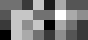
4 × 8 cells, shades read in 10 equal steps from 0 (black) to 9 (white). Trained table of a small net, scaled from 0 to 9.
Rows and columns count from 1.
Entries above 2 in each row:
6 8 5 5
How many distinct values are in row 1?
6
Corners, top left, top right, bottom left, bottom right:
4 3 0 2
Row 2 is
3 7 7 4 4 9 6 5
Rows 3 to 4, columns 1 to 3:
2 7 5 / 0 7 6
